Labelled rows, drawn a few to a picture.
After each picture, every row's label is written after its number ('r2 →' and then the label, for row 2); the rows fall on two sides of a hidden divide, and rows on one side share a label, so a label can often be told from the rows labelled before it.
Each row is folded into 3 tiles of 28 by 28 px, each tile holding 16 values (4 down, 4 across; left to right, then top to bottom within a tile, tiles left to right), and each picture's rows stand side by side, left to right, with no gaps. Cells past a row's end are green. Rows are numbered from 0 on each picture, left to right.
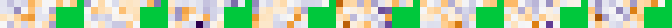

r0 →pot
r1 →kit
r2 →kit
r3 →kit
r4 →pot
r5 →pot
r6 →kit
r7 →kit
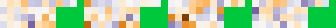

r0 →kit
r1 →kit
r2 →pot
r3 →kit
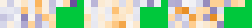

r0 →kit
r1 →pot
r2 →pot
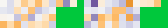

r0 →pot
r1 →pot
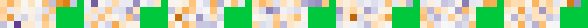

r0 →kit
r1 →pot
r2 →kit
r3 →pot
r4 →kit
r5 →kit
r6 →kit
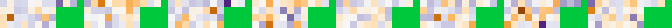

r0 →kit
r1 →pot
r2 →kit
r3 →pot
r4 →kit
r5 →kit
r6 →kit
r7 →pot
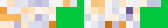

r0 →kit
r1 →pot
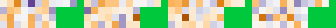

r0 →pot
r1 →pot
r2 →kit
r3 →kit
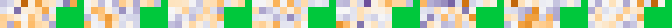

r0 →pot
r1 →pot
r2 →pot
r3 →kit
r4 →kit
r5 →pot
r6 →pot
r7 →kit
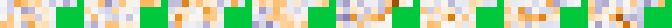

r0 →pot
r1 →pot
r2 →kit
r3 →pot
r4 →kit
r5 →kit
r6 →pot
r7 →pot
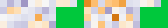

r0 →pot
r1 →pot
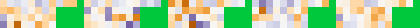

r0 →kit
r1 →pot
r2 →kit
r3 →kit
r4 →kit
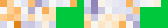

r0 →kit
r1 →pot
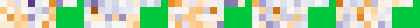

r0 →kit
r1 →kit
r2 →pot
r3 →kit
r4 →pot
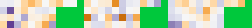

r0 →pot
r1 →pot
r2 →pot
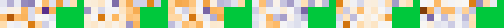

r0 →pot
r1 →kit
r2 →pot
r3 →kit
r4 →kit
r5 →kit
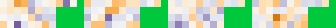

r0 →pot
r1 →kit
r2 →pot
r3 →pot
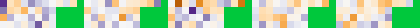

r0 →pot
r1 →kit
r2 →pot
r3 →pot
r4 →kit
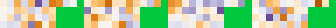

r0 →kit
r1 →pot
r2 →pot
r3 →kit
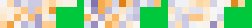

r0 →kit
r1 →pot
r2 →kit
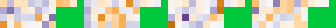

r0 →kit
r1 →pot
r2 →kit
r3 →kit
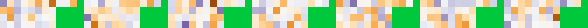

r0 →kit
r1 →kit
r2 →pot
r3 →kit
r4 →pot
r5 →kit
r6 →pot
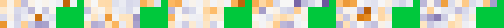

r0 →kit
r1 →pot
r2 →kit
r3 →kit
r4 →pot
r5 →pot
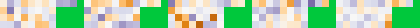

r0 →pot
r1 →pot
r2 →kit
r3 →pot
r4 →kit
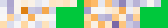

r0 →kit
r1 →kit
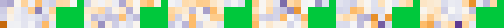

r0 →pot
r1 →kit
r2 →pot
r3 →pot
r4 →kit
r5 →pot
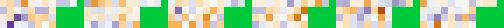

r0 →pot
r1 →kit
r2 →kit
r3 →kit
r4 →kit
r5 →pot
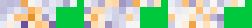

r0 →pot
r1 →kit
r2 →pot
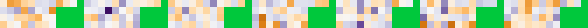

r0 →kit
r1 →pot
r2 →kit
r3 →kit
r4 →pot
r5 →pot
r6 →kit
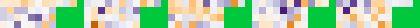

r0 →pot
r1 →kit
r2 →kit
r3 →kit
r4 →kit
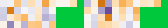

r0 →pot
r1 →pot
